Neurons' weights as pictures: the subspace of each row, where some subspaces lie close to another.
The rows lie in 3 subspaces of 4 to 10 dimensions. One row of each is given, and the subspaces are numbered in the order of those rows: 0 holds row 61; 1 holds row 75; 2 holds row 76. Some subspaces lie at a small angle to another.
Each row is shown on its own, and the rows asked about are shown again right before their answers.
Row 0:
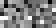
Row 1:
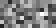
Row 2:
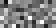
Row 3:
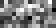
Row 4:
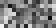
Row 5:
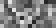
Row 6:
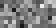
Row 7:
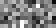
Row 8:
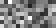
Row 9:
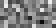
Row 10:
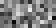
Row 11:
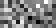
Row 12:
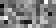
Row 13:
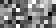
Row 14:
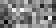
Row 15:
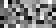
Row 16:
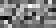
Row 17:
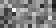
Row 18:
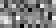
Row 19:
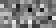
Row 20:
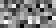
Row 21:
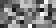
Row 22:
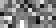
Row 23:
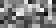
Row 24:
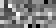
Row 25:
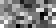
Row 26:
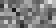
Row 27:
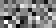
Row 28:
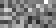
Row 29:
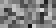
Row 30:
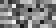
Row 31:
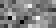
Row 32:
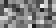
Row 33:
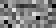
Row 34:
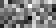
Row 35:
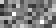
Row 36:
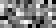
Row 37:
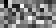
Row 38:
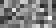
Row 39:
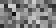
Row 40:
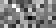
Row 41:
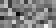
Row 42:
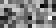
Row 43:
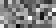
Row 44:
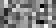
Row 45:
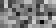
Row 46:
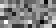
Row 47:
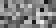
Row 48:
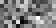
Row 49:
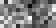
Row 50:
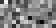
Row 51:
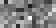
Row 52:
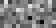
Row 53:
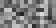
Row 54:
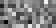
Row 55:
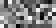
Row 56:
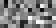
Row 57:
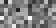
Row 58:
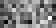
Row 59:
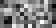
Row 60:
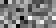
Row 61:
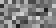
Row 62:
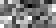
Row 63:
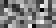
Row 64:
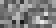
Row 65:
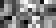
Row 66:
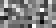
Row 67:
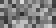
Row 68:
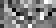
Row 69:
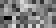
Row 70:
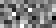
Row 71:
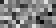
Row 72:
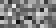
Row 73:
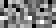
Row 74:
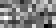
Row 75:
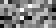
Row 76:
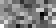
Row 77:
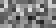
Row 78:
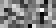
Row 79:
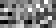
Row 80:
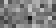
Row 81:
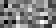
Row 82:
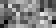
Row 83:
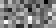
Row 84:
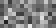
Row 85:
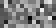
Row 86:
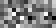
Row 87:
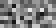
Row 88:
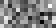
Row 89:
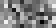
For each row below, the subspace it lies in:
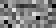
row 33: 1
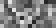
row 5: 0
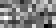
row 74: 0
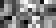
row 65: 0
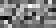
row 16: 1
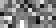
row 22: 2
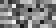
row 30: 0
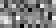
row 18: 1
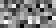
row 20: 0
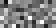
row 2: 1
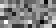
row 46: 1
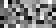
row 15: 2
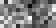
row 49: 0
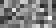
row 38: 0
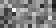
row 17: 1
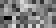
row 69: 0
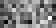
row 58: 0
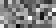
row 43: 2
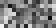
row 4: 0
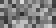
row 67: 0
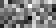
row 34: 0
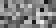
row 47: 0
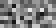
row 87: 0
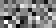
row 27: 1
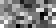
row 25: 2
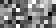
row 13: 0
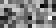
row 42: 2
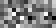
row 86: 1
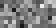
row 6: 2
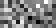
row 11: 0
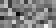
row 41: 1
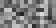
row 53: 0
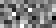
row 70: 1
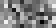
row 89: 0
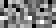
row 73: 2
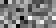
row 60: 1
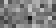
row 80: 0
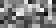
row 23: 1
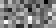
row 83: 0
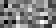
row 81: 0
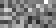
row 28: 0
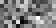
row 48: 1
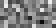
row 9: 2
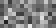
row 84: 0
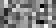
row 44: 1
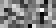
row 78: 2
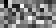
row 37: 0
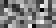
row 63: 2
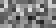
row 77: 1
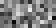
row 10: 0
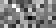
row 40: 0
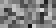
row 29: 2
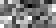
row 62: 0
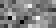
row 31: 0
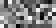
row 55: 2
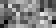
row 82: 2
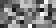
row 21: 2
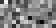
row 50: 1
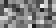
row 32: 2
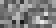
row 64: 1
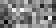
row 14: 1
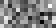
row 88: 0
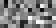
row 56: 0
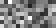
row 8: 0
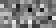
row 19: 0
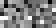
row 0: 2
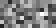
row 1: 0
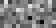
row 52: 1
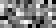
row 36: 1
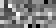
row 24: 1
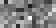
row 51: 1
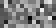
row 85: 0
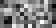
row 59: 1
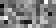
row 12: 0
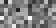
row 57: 0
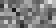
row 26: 2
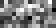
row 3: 1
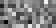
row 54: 1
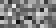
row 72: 0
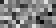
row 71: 1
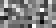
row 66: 2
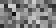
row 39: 0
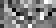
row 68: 2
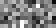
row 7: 0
